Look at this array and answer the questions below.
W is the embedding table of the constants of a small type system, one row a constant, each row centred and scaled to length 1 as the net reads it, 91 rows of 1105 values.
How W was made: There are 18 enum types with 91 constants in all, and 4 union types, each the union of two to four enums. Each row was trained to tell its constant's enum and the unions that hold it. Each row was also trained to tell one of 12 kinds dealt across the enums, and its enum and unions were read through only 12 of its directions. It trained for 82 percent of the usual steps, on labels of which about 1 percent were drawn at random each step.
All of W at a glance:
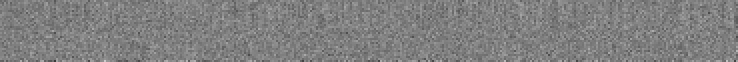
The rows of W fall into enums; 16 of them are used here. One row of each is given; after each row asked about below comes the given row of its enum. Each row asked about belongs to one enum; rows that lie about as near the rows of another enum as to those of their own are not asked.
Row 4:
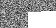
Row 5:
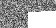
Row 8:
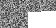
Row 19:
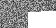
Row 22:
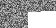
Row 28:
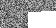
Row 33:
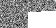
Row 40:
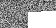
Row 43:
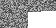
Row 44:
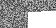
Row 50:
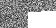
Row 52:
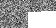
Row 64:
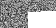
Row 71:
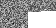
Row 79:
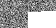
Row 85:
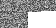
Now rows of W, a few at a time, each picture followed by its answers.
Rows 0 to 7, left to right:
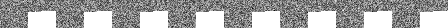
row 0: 85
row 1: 71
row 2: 33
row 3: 33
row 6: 33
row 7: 8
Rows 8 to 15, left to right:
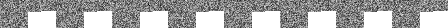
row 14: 33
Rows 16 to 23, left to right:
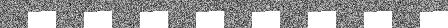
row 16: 71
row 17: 40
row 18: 43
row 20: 40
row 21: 8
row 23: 43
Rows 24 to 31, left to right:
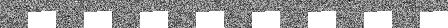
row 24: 33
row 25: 33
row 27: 43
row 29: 8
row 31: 79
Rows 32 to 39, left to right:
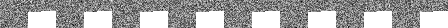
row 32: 43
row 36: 40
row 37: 79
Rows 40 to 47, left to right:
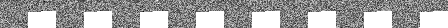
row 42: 22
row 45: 71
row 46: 64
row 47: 85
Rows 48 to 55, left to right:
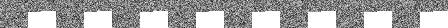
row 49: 79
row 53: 19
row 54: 19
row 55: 19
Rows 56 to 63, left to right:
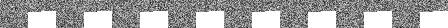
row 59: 79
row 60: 40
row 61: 43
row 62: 22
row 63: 79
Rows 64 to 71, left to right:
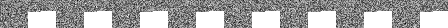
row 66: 43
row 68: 33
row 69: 85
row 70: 85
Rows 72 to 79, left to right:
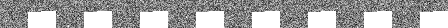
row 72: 8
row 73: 85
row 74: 79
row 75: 71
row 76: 71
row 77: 43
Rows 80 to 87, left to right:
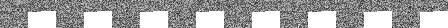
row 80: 85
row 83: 19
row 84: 40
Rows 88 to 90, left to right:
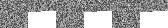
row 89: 19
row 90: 79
